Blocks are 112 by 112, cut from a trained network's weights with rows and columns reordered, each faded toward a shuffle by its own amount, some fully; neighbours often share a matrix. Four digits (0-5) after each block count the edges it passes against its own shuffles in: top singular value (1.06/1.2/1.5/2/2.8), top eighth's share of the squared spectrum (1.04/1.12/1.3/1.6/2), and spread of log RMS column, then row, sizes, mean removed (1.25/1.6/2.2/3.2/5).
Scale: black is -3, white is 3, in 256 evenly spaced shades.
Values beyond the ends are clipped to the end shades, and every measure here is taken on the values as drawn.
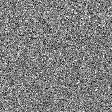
1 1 0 0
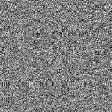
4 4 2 2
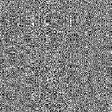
4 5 3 2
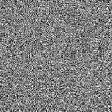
3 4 2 2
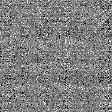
3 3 3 0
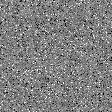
0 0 0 0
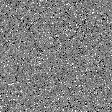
0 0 0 0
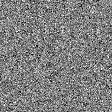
2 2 0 0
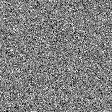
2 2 0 0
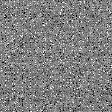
2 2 3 0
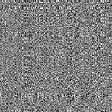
4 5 3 3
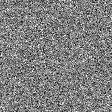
1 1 0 0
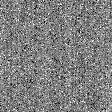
2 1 0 0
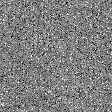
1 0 0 0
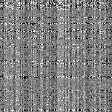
5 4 1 4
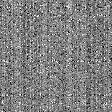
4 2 0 2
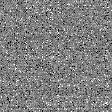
2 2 2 0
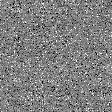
1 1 1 0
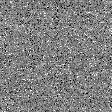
1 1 1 0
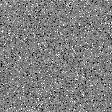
0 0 0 0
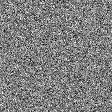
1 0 0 0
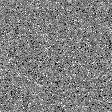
0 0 0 0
